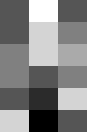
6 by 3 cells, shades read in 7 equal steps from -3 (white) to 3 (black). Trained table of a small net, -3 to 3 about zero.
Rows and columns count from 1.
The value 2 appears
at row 5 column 2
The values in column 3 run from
-2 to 1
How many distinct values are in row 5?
3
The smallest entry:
-3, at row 1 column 2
